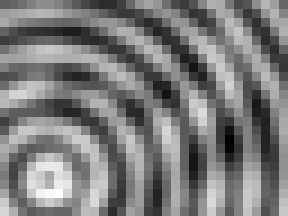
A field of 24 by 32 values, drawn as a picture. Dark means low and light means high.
Mirror symmetry: none. Rings: centred on the bottom left. Odd rows or columns: none. Ninth with the highest average: bottom left.
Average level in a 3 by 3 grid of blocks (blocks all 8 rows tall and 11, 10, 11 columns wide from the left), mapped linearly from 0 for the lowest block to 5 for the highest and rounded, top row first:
102
211
511
